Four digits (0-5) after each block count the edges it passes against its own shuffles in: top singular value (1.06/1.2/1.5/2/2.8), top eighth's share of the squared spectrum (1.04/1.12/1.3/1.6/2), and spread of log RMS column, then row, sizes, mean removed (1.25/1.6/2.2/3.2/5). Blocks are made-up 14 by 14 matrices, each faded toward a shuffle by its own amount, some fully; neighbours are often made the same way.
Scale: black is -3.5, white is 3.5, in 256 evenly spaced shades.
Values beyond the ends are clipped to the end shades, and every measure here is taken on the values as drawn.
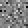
0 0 0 0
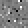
0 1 0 0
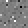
0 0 0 0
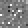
0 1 0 0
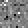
0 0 0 0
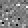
0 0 0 0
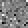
1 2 0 0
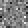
1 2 0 0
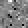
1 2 0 0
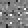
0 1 0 1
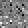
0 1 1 0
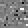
1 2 0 1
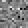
1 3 0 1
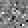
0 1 0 0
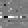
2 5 0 0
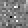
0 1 0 0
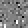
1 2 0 0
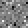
0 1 0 0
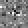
2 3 0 2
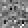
2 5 1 0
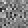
2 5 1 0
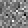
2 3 0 0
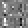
3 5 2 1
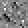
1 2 0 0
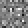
2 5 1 2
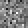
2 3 0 0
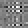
3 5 2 2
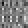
3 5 2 2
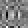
3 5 2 2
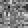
3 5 2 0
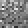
2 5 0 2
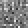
2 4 0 0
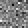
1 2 0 0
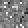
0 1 1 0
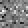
1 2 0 0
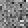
2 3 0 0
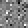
1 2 2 0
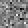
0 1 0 0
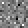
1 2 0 0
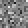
0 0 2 0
